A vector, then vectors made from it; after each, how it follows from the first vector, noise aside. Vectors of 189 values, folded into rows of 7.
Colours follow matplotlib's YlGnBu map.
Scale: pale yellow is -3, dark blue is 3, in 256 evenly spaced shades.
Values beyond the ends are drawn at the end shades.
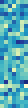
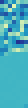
partly zeroed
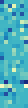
partly zeroed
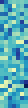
sign-scrambled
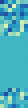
partly zeroed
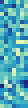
sign-scrambled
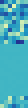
partly zeroed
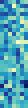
sign-scrambled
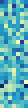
sign-scrambled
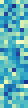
sign-scrambled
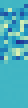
partly zeroed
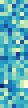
sign-scrambled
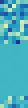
partly zeroed
